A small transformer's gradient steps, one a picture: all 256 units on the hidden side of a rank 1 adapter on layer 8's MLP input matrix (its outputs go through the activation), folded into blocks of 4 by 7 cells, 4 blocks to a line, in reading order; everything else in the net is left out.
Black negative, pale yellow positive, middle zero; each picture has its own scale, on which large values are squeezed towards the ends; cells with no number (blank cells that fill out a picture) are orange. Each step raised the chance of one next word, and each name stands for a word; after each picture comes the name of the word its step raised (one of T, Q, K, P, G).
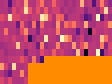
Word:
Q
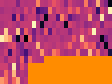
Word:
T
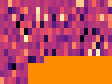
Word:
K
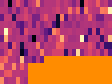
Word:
T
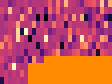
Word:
K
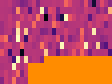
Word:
K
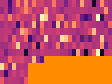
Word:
Q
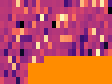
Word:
Q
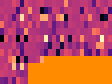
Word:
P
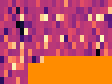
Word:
P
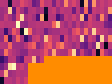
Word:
K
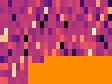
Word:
T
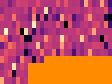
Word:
T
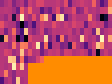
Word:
P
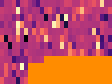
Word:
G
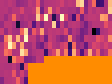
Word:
K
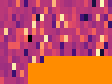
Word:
Q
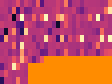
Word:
P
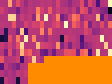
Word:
T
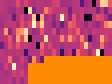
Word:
Q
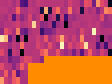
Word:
T
